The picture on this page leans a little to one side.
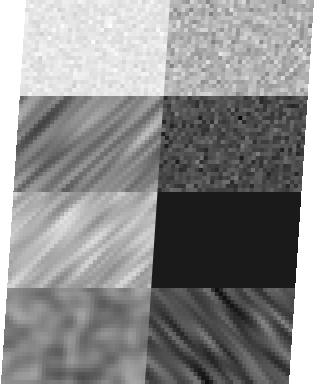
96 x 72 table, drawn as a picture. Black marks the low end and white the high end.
It is made of 4 by 2 panels. Panel 1,1: very high, fine-grained, faint in contrast. Panel 1,2: high, fine-grained. Panel 2,1: middling, slanting up to the right. Panel 2,2: low, fine-grained. Panel 3,1: high, slanting up to the right. Panel 3,2: very low, flat. Panel 4,1: middling, blotchy. Panel 4,2: low, slanting down to the right.
